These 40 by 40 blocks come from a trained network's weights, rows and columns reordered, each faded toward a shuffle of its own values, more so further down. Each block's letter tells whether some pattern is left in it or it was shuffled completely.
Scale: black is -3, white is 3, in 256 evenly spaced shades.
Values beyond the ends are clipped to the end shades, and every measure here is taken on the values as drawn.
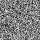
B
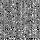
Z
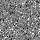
B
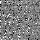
Z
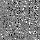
Z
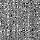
Z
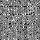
Z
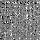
Z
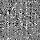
Z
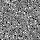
B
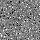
B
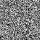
Z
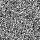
B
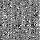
Z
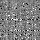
Z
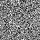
Z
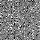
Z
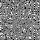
Z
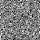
Z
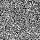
B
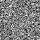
Z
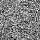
Z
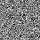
Z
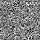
Z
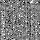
Z
